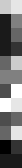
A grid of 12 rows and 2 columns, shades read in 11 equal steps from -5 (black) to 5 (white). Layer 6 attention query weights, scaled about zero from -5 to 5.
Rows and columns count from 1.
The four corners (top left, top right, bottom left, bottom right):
3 4 -4 -4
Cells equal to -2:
2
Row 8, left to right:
5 4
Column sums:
-19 8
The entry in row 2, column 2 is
0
